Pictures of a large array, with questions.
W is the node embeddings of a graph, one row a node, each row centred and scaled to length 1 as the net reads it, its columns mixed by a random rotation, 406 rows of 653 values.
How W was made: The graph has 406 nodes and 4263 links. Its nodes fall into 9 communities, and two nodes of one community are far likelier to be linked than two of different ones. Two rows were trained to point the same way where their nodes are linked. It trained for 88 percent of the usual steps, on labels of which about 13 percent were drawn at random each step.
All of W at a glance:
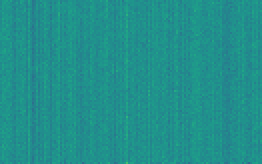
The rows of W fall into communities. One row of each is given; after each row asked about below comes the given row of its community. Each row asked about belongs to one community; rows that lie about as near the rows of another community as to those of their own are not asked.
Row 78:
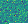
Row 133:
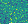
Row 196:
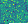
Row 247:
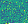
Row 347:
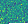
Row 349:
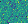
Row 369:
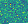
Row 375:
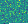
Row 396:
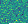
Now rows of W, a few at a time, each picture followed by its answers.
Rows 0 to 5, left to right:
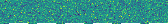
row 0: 133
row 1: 247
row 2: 247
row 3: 369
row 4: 369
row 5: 247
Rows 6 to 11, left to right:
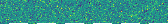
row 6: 396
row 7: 247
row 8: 133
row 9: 396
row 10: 78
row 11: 247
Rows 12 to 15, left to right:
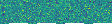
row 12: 396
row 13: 133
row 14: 196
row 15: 133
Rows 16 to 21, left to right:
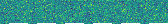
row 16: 247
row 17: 347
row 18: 78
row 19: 349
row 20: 369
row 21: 133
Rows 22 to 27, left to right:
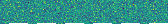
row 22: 196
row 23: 347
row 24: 349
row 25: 349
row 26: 347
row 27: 396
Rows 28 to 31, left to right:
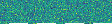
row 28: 247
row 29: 247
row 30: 396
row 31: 247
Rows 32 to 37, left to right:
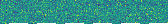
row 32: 196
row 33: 375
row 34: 375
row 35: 369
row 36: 369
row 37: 133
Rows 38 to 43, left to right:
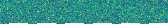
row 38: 349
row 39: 375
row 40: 247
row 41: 396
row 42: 133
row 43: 369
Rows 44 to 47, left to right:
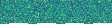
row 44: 396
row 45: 347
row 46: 196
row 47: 396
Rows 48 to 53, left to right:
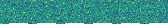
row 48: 369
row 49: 196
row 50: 347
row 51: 396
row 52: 247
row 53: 375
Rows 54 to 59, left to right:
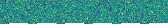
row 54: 349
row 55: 78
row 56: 247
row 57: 196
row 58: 347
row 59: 375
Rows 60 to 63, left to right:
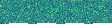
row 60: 396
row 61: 78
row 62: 349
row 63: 375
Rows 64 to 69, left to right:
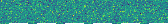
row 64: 133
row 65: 196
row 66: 349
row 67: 78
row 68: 133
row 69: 369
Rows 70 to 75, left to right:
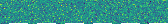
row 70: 247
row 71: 396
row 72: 196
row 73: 196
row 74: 347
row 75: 349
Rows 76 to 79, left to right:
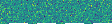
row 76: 347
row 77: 375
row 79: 375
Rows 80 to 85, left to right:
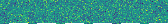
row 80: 133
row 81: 349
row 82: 133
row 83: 375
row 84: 349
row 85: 196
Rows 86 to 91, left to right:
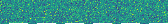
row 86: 396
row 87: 347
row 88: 133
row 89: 347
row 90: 133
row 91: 375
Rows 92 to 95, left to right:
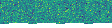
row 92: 196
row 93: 247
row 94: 369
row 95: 196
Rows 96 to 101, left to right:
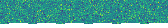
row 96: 349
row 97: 78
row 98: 369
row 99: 375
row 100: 78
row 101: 349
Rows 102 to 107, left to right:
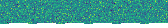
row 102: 349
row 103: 347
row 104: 396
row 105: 247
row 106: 196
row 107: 247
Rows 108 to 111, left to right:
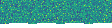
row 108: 196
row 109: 396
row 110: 396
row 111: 396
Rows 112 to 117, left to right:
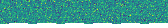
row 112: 347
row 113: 369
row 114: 247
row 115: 369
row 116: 375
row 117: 396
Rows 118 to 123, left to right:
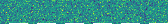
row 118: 247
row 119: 396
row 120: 196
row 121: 349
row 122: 196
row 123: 133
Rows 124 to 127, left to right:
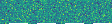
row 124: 247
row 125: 369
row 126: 196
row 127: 78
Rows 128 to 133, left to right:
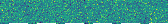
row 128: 196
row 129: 247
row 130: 369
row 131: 196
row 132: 196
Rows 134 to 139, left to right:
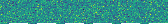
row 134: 78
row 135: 369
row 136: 369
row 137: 375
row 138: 349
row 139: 247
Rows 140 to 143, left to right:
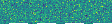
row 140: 133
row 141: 196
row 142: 347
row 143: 375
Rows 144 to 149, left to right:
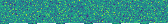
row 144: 369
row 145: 375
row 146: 196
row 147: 375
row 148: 349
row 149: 396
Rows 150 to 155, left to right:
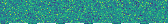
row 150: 247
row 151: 133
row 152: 369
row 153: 349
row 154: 369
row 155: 347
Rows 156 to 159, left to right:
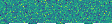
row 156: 347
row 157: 349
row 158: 396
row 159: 247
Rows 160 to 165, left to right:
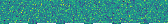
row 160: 133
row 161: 347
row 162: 369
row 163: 396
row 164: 196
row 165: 347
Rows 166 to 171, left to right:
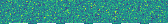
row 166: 247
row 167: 347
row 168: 369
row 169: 375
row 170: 347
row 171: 375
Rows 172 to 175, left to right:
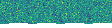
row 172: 347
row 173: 196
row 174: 347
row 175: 133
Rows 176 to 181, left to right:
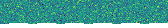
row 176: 375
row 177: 78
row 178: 133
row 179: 78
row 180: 347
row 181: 133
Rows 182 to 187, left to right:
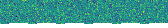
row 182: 349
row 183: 349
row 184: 196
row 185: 369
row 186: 396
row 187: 347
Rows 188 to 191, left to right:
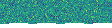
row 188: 349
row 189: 349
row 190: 396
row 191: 369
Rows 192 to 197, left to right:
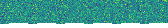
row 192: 247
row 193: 247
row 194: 396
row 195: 133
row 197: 396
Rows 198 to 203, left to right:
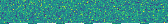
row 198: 349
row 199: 347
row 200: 247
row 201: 247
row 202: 133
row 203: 347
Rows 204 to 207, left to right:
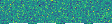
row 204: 196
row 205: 133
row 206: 347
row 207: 78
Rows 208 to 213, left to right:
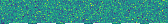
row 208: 196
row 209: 375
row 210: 78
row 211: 375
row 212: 347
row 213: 396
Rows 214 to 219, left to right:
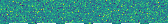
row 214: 133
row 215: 349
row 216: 396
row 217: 78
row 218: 196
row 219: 349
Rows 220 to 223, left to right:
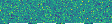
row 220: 375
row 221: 196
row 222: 247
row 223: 349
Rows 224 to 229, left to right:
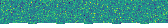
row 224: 196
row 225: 78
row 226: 78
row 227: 347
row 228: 347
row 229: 78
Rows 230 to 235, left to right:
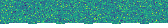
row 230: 196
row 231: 78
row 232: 396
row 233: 133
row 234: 247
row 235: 396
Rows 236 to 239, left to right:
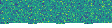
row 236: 196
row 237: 396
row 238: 349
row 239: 349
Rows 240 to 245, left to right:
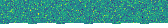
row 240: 369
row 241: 347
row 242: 196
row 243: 78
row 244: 247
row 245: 396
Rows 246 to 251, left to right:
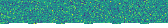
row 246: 369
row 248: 133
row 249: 247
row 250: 78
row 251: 396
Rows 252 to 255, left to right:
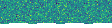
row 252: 396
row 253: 347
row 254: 196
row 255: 196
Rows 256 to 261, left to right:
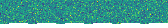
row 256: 133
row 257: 349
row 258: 133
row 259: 78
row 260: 78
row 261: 247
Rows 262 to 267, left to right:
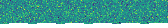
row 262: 78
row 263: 396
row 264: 396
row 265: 78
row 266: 349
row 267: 349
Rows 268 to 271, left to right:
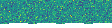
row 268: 78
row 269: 247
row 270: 133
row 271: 396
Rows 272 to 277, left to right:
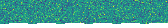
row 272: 133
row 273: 78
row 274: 347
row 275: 133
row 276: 133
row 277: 247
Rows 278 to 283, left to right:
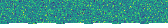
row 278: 369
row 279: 349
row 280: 247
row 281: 349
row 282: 78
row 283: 247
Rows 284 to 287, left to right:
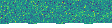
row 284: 78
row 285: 375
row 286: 78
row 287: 78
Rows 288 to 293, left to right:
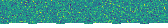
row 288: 133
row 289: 375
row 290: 369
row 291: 133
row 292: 375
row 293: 375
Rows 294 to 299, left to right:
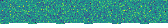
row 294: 247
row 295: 349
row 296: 349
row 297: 247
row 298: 78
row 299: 78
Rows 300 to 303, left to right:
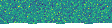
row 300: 349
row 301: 78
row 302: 347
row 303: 347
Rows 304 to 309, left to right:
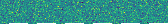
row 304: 375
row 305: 247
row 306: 133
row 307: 247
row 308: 375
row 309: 349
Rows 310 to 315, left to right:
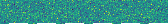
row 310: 369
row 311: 78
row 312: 347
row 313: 247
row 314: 369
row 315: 369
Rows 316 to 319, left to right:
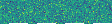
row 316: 78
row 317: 347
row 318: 349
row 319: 196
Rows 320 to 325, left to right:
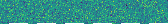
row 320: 369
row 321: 347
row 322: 349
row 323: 196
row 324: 369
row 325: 78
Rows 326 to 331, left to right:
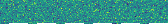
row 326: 196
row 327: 396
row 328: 133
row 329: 369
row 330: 196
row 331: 369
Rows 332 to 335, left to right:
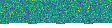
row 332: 375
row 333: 196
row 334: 375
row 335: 347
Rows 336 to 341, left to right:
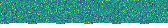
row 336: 347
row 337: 349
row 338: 375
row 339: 349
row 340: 78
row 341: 369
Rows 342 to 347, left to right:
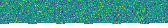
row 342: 396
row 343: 375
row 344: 78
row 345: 375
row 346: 247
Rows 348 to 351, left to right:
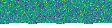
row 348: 196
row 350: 247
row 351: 349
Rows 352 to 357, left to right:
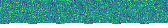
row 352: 375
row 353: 369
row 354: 196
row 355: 369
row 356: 349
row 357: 196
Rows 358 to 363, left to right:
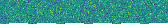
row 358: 133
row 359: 375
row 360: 347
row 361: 396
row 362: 375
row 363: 347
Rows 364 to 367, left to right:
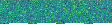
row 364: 375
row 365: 196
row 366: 349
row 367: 347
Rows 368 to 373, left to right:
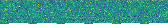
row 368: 196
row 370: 369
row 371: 247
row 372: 349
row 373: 78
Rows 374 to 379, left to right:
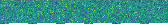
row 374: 196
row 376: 196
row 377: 78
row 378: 375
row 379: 369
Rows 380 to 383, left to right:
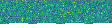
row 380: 347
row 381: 347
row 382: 375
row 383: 347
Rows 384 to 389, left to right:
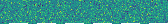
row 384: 396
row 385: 369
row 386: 396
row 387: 349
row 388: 196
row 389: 347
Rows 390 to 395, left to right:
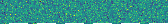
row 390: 247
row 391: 196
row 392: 375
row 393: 396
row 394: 196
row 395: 347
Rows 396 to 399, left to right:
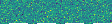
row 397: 78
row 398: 133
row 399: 78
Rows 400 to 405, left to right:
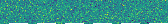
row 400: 375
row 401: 133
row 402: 396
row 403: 369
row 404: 78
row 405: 349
